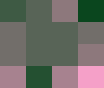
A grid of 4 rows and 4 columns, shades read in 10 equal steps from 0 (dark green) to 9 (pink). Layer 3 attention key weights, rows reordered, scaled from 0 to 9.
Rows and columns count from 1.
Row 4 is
6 1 6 9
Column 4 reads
0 4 5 9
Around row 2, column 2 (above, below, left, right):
3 3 4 3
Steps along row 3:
down same up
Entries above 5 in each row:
0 0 0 3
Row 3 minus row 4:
-2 2 -3 -4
